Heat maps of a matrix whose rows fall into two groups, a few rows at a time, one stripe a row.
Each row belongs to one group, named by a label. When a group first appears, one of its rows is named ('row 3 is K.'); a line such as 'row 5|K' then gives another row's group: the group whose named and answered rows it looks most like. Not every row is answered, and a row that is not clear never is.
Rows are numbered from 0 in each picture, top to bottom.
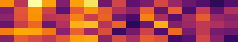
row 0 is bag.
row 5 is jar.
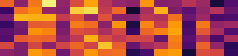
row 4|bag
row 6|bag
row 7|bag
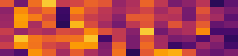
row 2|jar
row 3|jar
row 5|jar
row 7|bag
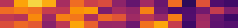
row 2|bag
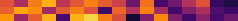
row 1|jar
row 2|bag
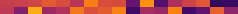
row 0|jar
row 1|bag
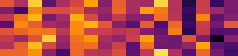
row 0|bag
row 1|bag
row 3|jar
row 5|jar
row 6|jar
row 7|bag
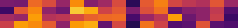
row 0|bag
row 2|bag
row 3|jar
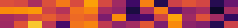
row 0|jar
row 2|bag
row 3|jar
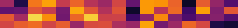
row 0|bag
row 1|bag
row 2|bag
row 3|jar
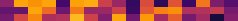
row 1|bag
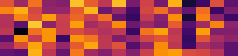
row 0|bag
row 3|bag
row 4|bag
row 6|bag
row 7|bag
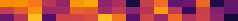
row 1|bag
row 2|bag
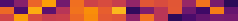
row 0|bag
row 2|jar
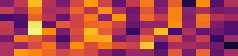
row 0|jar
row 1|bag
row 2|bag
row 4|bag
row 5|jar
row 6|jar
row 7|jar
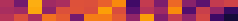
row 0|bag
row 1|bag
